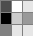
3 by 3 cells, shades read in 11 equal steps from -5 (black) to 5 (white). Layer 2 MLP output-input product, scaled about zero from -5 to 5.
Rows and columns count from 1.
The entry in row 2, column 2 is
3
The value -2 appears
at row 1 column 1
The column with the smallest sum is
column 1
